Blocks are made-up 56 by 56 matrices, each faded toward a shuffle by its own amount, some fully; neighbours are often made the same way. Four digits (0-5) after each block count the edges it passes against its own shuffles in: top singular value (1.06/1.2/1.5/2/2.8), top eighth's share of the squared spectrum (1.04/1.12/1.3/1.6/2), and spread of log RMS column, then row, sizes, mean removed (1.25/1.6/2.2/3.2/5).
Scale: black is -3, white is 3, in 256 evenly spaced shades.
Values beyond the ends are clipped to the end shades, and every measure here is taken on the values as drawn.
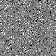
3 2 1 1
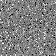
2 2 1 0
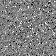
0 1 0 0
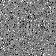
2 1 0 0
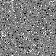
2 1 0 0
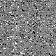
3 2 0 1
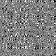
4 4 2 3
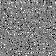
2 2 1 1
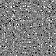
3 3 1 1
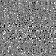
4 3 1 2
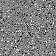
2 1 0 0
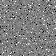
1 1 0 0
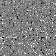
2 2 0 1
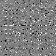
4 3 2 2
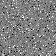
0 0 0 0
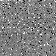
3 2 1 1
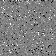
2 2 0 1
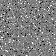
1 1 0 0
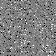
3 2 1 1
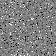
0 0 0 0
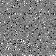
3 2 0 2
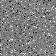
2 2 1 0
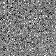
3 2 1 0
